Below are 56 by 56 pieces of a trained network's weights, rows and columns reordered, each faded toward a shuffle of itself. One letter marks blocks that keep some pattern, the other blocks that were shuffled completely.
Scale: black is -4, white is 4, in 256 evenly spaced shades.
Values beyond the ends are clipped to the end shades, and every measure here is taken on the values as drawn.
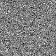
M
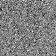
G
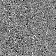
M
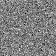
G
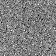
G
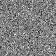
G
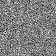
G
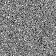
G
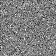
G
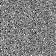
G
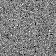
G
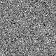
G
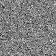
M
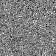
G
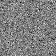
G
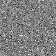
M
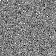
G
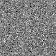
M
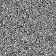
G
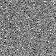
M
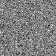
M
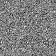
M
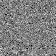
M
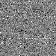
M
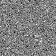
G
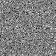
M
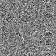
M
